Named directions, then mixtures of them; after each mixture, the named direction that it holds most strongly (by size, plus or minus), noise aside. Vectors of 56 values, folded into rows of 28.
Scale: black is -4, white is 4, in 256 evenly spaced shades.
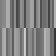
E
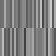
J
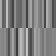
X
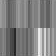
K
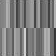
E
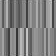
X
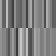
X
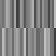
E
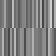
J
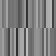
X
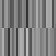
X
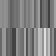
K
